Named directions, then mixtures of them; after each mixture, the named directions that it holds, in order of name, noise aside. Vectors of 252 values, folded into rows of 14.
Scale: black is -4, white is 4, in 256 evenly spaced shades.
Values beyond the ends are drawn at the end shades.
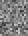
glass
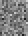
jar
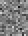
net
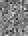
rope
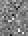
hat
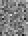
jar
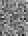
jar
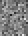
jar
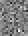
hat, rope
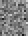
jar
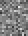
net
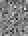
rope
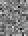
net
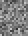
glass, rope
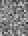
glass, jar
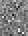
hat, jar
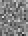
hat, jar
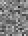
net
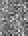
hat, jar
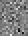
hat, rope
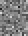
net, rope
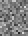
glass, hat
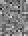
net, rope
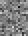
net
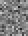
net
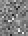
hat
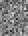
rope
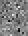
glass, hat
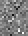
hat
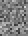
glass
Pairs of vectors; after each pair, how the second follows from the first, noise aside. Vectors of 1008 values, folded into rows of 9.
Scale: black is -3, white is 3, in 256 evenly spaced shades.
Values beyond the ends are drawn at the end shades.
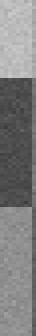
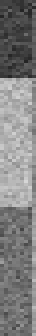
negated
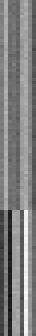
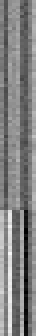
negated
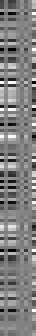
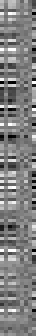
negated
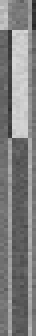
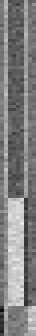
reversed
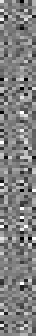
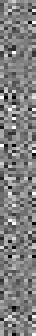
reversed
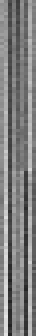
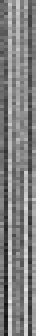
negated
